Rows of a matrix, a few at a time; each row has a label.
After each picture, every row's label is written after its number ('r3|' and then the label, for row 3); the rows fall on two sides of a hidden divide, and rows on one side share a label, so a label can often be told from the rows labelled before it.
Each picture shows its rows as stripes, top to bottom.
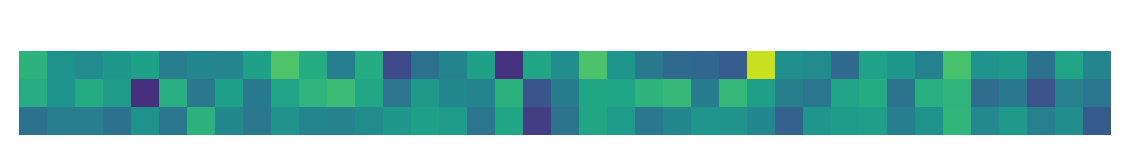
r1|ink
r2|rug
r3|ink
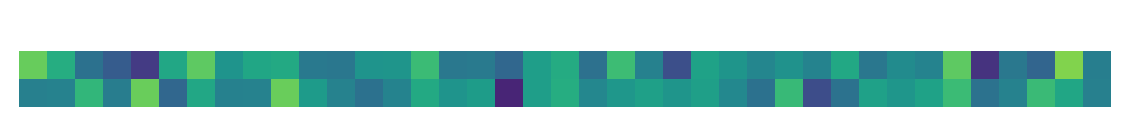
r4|ink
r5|ink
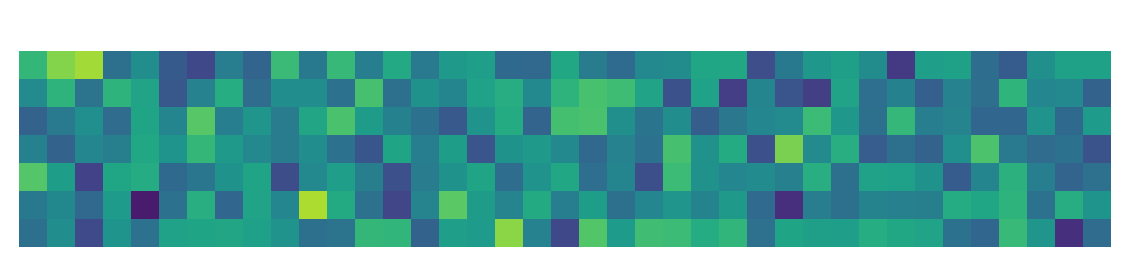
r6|ink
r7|ink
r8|ink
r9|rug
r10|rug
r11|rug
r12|rug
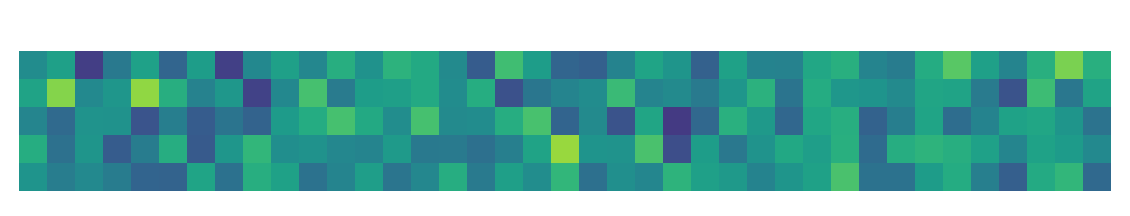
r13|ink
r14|ink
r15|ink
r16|ink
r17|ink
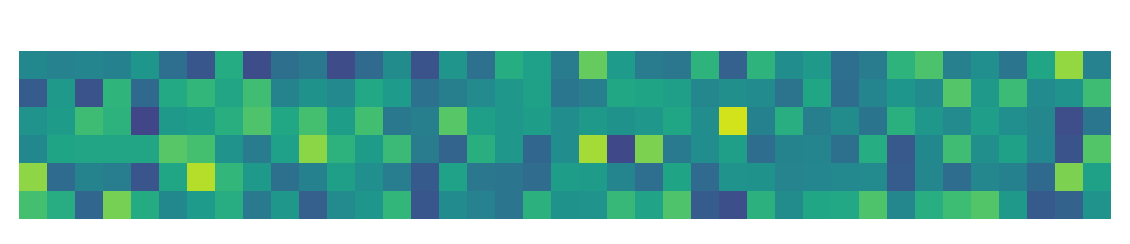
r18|ink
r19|rug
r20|rug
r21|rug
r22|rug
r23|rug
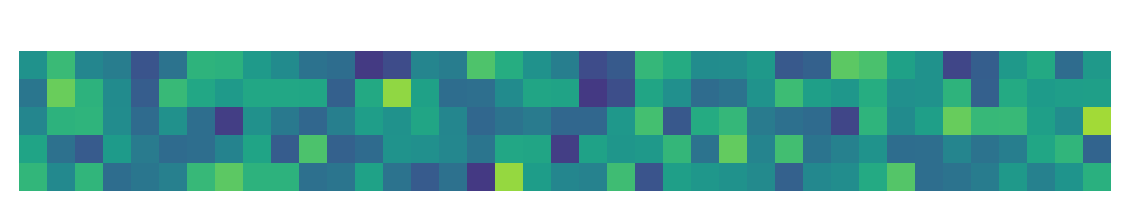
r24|rug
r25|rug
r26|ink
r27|rug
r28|rug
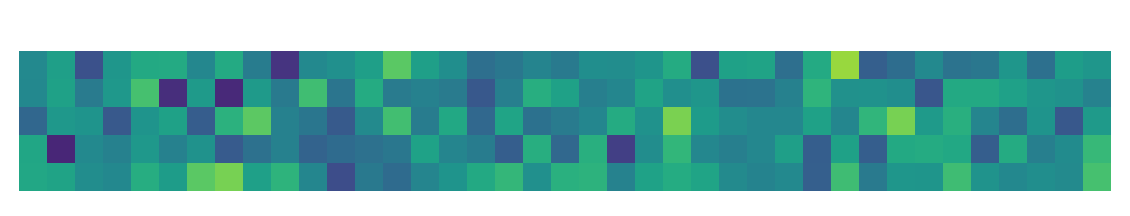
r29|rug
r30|ink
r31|rug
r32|ink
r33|rug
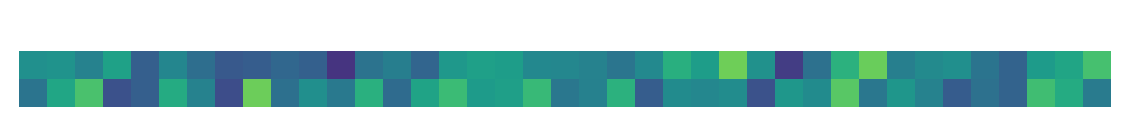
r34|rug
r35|ink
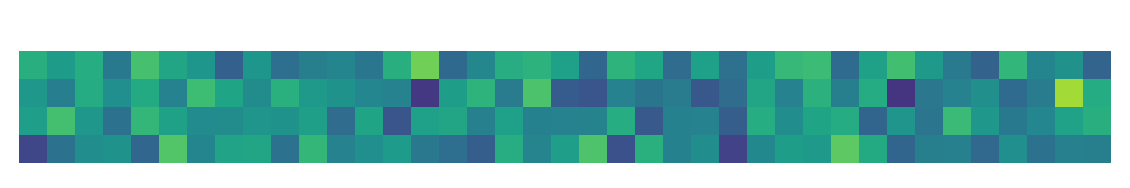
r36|ink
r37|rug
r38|ink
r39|rug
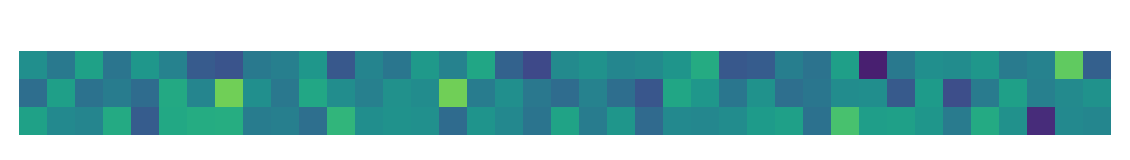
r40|ink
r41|rug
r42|rug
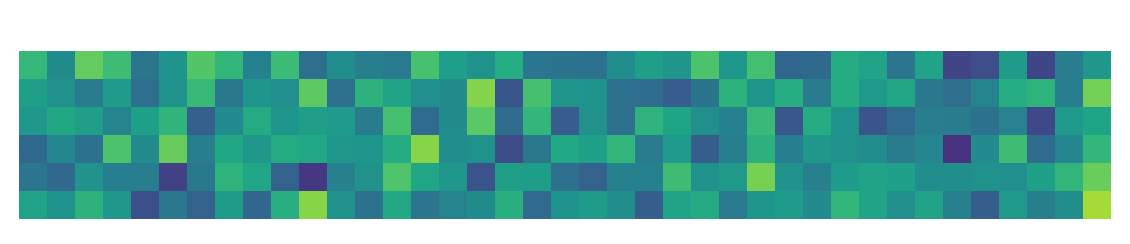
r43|rug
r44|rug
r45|rug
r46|rug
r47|rug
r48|rug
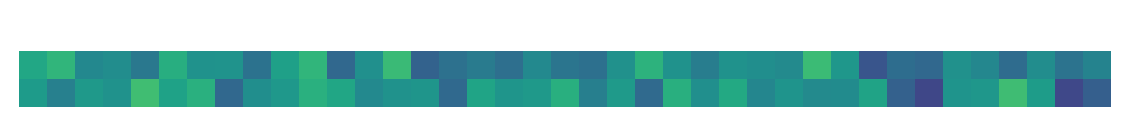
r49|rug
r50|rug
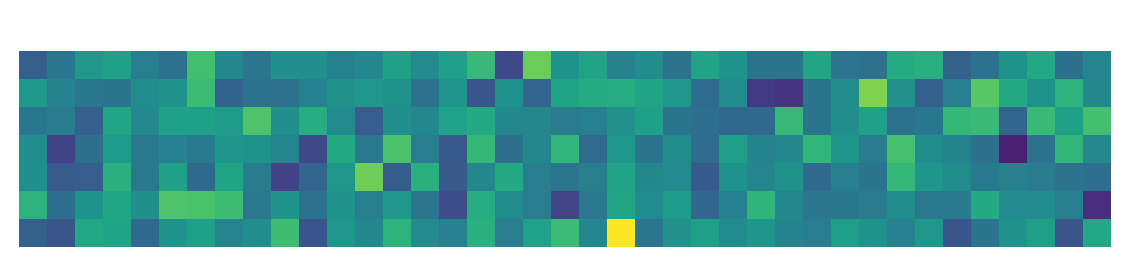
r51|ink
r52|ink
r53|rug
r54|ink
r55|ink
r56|rug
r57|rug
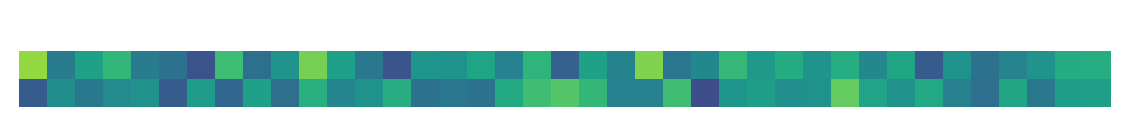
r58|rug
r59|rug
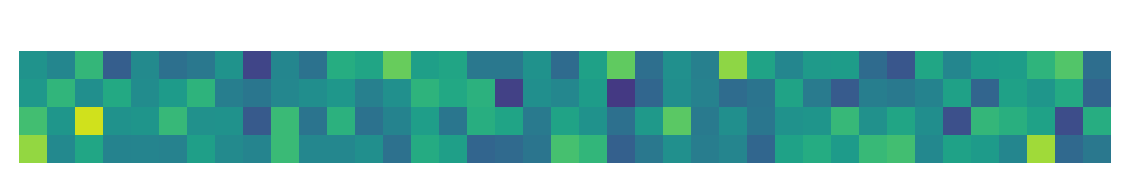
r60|ink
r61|ink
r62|rug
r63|ink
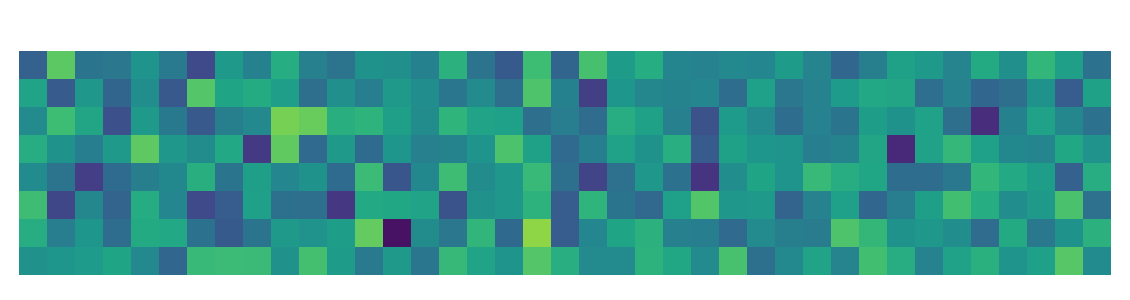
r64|ink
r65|rug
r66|ink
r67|rug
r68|rug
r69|ink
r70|ink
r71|rug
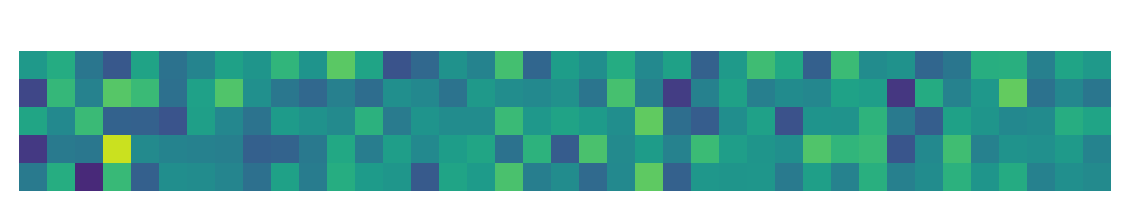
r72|rug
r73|rug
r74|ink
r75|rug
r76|rug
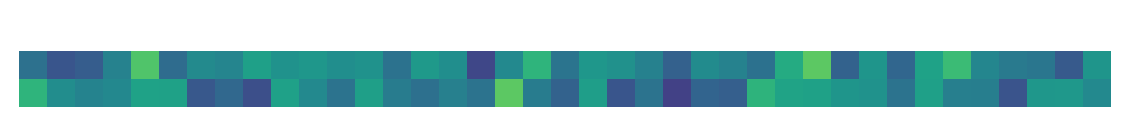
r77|ink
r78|ink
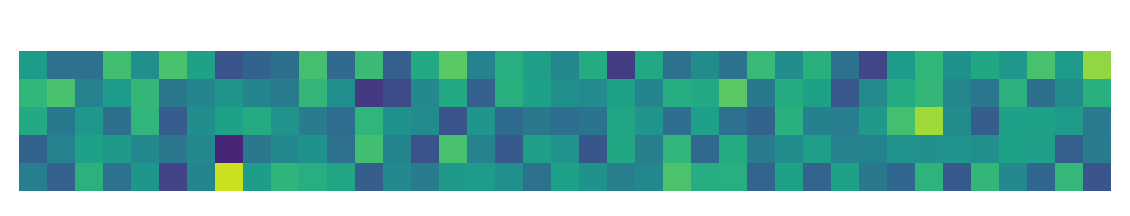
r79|ink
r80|rug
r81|ink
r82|ink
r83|rug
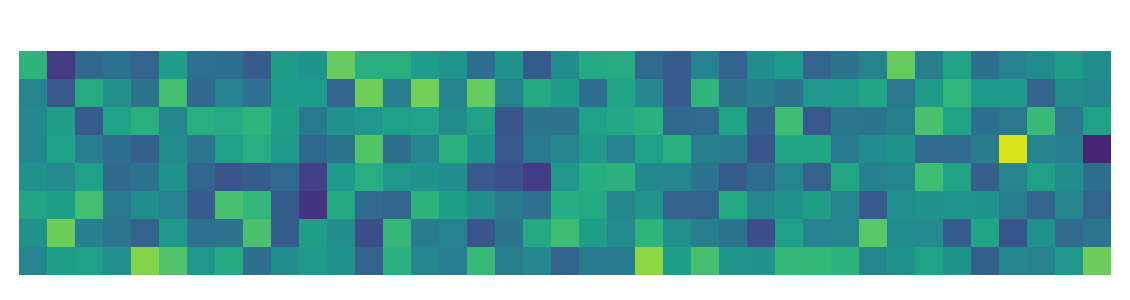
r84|ink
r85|ink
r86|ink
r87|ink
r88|ink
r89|ink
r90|rug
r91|rug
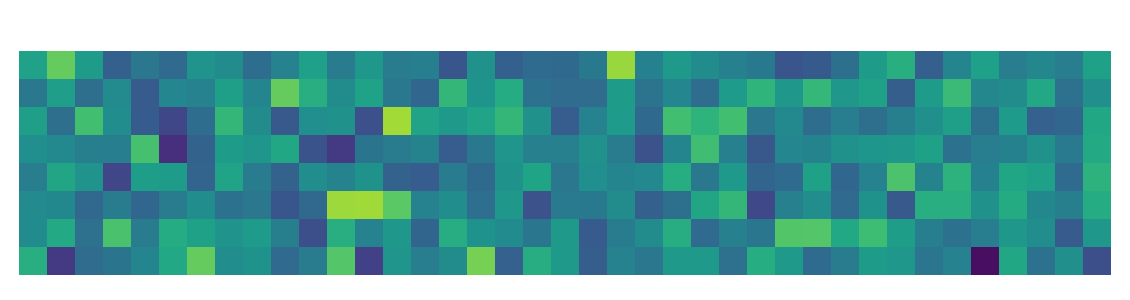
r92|ink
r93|rug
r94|rug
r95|ink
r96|ink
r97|ink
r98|rug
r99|rug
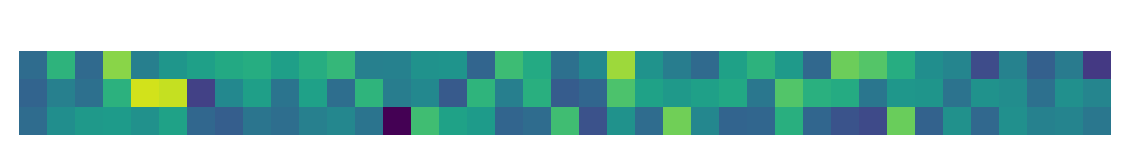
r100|rug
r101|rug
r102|ink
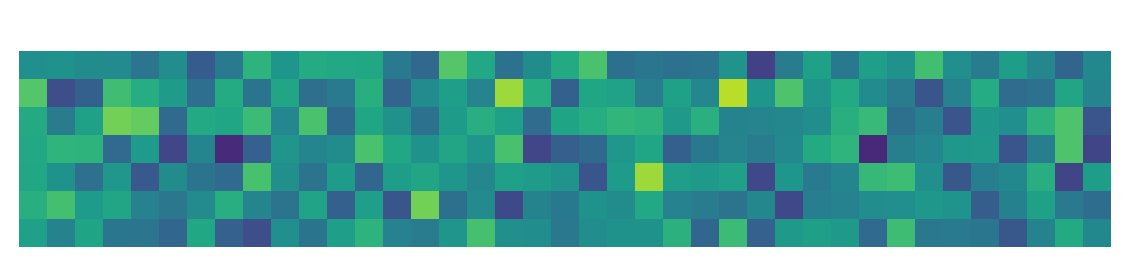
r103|ink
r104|rug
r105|rug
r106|ink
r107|rug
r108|ink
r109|ink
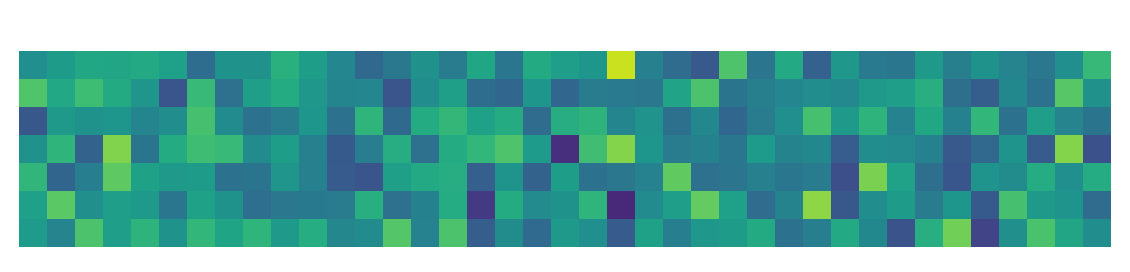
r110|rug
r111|ink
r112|ink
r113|rug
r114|rug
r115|ink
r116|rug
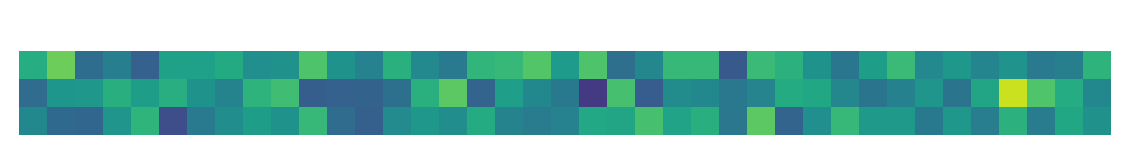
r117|rug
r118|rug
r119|rug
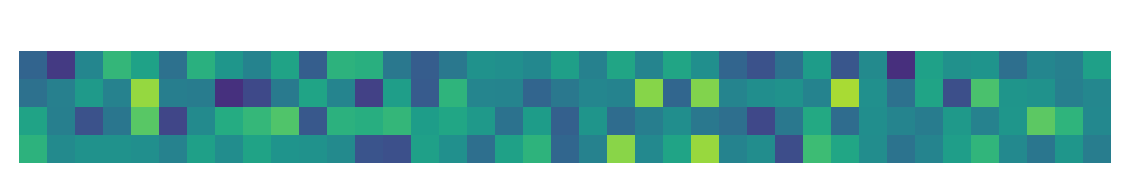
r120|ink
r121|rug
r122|ink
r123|rug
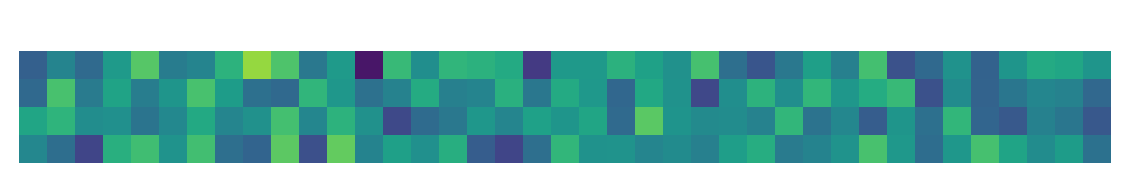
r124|rug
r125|rug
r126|ink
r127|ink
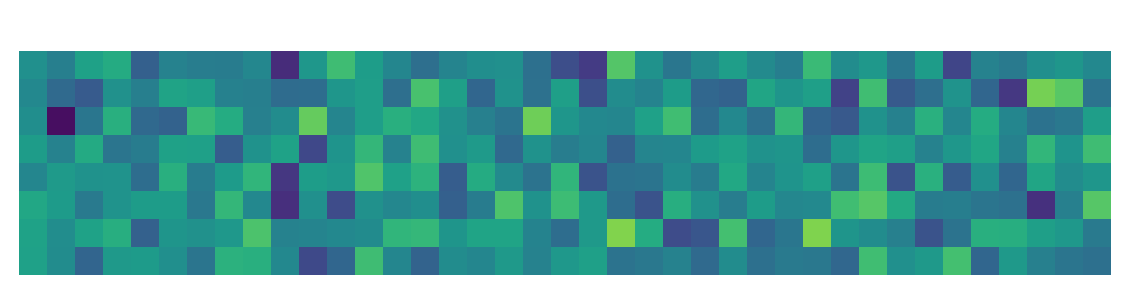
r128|rug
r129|ink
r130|rug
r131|ink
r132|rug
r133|rug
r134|rug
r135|ink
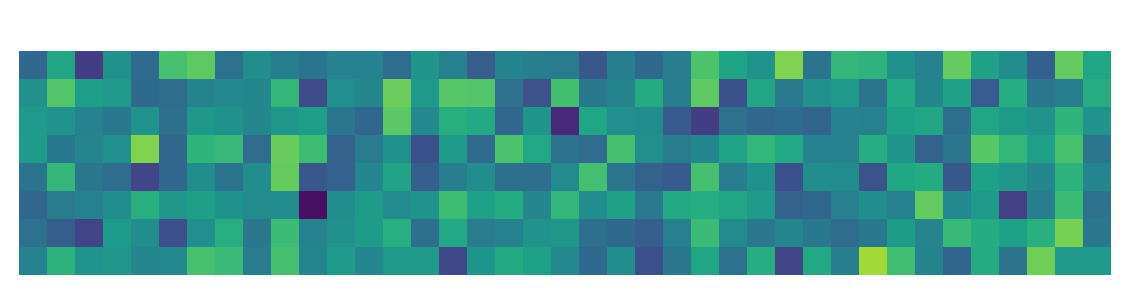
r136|rug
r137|ink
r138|ink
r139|rug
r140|ink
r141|ink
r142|ink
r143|rug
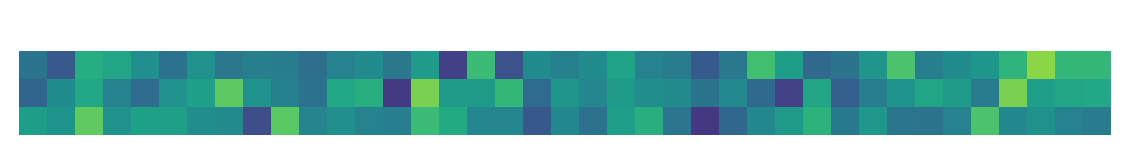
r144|ink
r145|ink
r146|ink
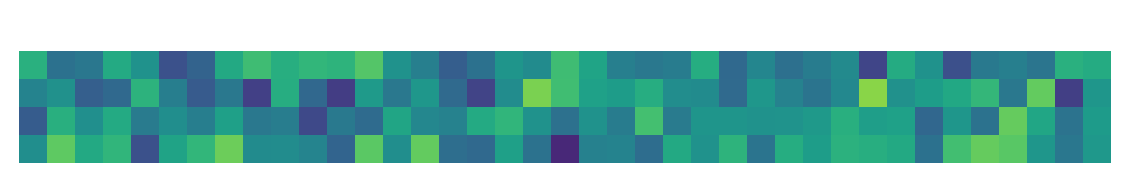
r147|ink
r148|ink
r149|rug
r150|rug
